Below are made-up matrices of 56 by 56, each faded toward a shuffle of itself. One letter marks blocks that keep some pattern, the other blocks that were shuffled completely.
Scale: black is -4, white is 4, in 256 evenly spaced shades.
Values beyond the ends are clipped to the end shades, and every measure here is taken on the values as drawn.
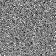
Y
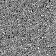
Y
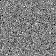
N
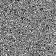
N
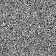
Y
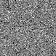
Y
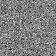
Y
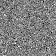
N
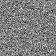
Y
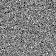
N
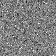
Y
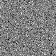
N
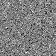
N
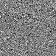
Y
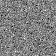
N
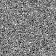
Y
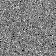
Y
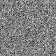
N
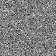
Y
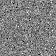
Y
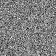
N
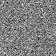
N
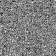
Y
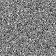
N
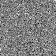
Y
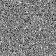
Y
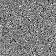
Y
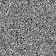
N
